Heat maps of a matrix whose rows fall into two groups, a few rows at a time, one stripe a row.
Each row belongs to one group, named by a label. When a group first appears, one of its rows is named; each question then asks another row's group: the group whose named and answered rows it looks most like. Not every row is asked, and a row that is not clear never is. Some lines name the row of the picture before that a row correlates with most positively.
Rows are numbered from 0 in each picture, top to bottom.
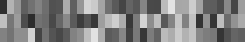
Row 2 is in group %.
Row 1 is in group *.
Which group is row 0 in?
%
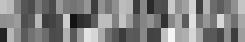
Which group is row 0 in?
*
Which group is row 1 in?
*
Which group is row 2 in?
%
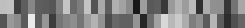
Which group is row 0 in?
*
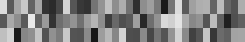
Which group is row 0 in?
*
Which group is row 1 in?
%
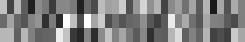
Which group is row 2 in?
*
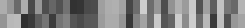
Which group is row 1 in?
*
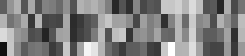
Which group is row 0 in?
%
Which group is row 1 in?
*
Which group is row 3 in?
%
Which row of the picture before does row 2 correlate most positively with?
0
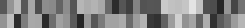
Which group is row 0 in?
%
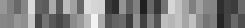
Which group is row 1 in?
%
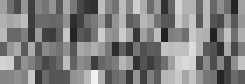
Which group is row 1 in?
*
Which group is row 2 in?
*
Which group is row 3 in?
%
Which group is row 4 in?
*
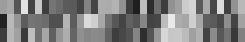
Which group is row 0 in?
*
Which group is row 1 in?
%
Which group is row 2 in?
%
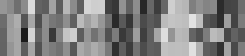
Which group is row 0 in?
%
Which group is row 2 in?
%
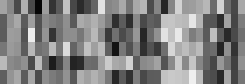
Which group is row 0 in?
*
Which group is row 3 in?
%
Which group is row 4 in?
*
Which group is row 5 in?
%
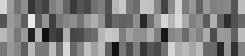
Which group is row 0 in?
*
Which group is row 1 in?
%
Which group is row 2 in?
*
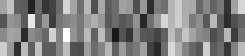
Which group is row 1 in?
%
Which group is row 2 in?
%
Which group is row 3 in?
*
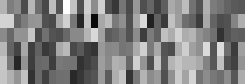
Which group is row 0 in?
%
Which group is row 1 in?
*
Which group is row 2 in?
%
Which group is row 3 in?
*
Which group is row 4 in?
*
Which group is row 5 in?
*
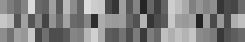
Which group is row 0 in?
%
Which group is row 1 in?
*
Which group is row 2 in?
%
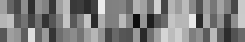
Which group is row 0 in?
*
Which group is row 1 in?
*
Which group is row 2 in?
%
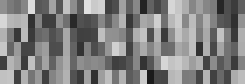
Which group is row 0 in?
%
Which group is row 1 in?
*
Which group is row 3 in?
*
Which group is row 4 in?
%
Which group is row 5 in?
*
